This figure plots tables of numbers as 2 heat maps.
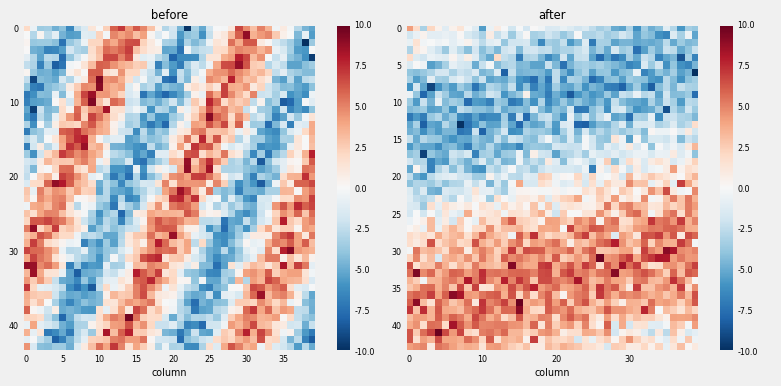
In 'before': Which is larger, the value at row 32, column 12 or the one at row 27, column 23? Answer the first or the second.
the second
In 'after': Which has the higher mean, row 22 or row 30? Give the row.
30
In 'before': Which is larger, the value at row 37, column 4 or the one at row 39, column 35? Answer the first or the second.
the second
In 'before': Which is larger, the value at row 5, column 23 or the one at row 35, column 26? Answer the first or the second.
the first
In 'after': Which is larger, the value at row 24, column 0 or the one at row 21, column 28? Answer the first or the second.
the second
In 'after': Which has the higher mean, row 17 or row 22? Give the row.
22
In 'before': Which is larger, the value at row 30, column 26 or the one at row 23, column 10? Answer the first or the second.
the second
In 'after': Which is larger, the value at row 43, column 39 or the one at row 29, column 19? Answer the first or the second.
the second
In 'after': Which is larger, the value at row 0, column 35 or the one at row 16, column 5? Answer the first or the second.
the first
